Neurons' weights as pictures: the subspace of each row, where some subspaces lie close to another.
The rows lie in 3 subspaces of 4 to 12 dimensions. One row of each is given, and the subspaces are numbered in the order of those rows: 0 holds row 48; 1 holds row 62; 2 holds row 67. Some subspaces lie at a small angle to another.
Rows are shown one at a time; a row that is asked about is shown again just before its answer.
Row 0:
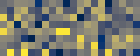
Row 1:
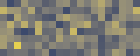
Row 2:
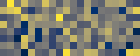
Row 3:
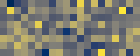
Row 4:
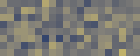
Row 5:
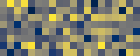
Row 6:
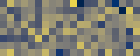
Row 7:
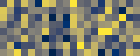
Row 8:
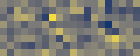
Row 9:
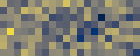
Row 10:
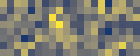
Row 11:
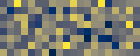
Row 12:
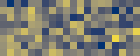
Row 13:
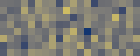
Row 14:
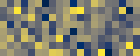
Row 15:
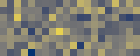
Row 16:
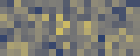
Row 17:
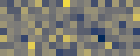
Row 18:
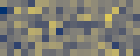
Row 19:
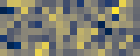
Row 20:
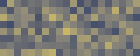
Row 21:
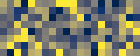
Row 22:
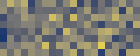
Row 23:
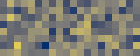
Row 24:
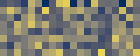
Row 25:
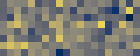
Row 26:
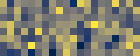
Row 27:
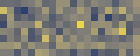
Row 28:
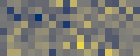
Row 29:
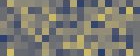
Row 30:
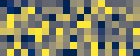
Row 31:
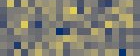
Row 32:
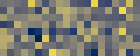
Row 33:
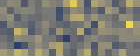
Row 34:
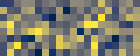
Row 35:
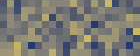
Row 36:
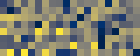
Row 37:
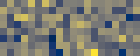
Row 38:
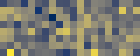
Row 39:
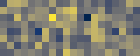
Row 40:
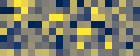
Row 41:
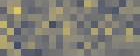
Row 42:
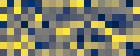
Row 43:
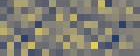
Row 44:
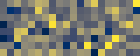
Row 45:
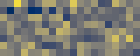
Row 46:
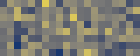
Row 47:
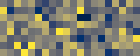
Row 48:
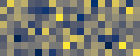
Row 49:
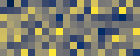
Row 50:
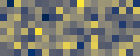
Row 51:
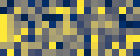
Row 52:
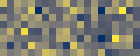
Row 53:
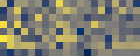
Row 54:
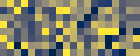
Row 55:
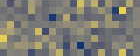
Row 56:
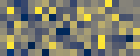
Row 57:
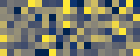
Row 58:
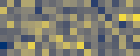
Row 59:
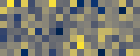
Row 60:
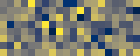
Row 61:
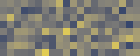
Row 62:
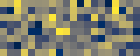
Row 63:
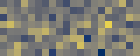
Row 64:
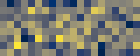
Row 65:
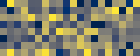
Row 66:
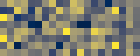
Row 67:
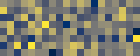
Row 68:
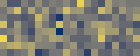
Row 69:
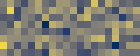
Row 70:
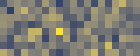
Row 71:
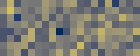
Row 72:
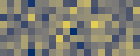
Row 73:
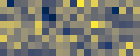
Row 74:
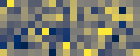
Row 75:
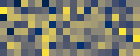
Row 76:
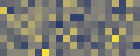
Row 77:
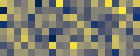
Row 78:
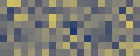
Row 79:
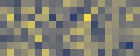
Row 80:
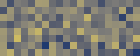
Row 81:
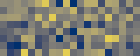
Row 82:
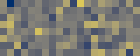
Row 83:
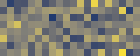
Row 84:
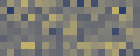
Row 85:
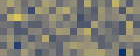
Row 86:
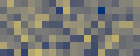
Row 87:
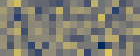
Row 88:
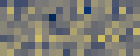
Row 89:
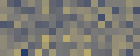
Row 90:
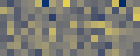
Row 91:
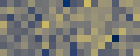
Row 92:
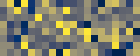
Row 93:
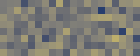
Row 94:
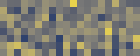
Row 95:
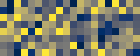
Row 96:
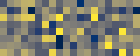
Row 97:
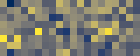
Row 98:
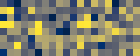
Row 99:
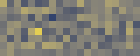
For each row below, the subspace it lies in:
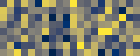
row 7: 0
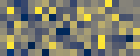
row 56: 2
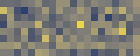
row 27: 2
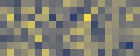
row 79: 2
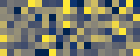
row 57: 2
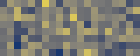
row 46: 0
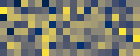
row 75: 2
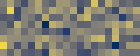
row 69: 2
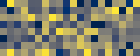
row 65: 1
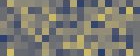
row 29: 1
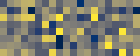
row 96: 2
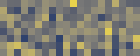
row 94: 2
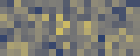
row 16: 2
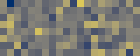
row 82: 1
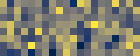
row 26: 1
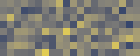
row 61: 2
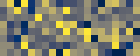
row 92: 0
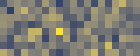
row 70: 2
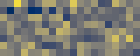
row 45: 2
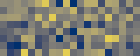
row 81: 0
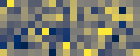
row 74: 0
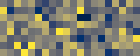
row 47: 2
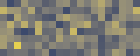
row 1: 0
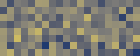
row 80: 0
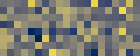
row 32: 2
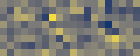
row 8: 2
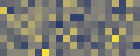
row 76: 2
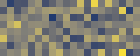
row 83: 1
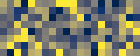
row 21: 0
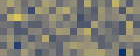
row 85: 0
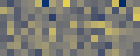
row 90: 2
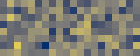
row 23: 2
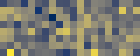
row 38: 0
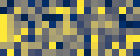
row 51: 0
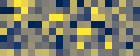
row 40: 2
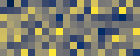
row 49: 1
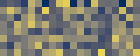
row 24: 2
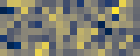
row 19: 2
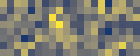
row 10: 0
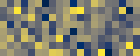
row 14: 2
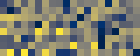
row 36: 1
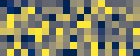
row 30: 1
